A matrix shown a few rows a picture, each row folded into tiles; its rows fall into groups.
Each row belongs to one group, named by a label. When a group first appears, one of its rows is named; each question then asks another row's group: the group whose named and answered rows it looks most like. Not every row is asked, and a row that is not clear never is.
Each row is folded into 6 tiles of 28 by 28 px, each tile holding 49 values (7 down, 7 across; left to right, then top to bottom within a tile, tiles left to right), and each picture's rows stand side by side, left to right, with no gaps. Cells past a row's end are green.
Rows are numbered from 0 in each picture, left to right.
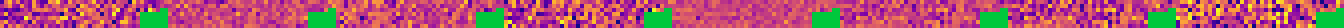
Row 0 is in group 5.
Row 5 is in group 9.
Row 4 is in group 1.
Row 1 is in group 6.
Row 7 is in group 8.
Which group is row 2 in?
1
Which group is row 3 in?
5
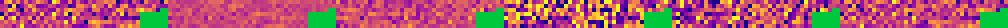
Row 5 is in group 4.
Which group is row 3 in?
8
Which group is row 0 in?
4
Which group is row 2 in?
1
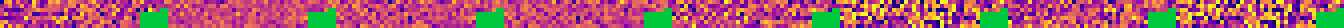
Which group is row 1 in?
6
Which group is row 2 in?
6
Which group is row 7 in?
8
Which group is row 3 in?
6
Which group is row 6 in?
9
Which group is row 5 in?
8
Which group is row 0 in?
5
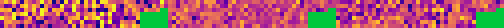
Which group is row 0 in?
8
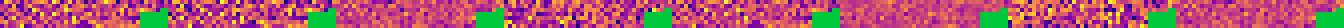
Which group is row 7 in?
6
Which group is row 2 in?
6
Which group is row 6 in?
8
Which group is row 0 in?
4
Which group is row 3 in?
5
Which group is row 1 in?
4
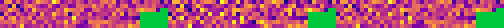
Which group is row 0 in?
4
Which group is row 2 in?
4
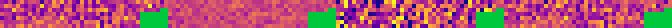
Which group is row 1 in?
6
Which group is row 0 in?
9
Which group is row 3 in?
9
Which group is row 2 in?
5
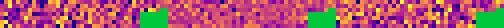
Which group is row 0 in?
5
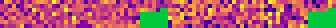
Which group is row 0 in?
4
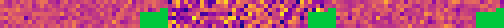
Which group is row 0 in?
1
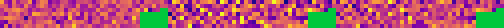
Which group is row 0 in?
1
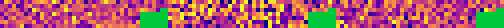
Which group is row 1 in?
8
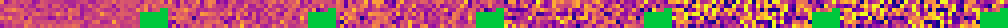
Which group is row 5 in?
8
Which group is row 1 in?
1
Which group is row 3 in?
5
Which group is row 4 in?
8
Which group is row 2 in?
1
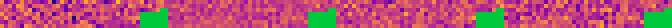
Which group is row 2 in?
6
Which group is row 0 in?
6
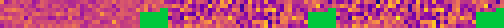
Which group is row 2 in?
9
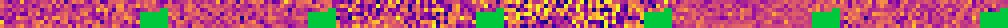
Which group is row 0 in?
9
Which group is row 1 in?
6
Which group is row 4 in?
1
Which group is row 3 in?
8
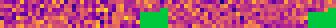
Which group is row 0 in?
9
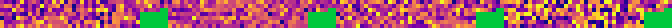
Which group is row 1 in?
5
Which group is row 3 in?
8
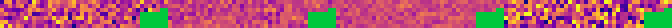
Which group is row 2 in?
6
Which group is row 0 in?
5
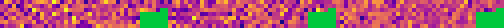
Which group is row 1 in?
5
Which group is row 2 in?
1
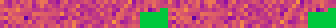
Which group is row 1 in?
1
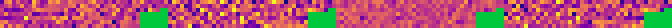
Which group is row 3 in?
4
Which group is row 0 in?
5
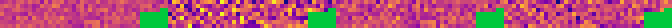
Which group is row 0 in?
9
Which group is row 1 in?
4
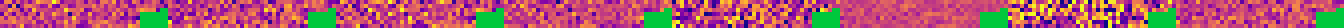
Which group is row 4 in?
5
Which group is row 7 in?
9
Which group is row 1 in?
9
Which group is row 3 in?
6
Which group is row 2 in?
4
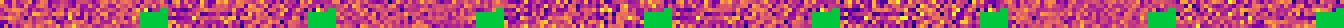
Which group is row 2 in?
6
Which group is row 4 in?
5
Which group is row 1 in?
5
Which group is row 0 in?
1
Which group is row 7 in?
4
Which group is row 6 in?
1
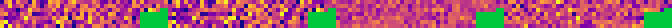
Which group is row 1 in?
5
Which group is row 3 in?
4
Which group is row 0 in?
5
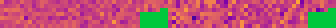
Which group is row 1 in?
1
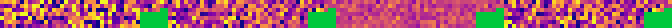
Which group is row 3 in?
5
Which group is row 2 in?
9
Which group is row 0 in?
8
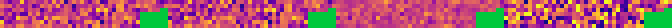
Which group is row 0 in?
9
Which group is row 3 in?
8
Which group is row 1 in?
9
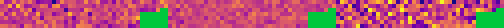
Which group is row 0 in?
6
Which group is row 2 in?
4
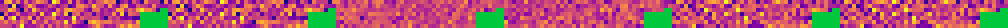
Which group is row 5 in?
4
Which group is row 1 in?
4
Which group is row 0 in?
4
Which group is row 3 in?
9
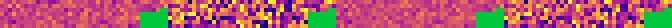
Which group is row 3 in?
8
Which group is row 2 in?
6
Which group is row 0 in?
6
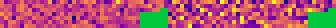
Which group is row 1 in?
4
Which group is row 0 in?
6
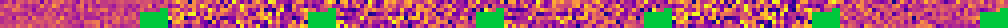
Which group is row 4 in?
8
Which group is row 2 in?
5
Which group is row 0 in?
9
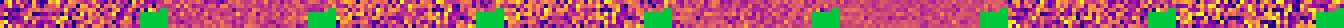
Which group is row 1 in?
6
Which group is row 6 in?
5
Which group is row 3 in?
8
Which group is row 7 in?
8
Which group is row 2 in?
8
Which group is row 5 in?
1
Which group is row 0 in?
5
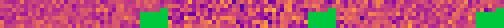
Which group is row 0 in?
9
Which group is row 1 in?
9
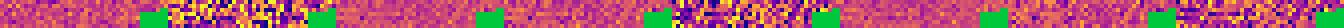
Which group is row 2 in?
1
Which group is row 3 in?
1
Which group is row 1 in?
8
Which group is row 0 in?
6
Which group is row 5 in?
1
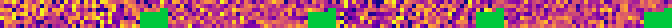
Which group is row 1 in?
4
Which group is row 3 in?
9
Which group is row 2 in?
5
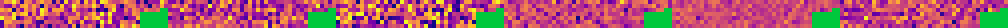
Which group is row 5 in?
5
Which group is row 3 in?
6
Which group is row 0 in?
8
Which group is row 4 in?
1
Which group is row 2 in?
8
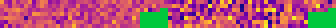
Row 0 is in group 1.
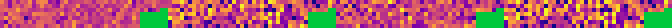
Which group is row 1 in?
8
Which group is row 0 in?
1
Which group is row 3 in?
8
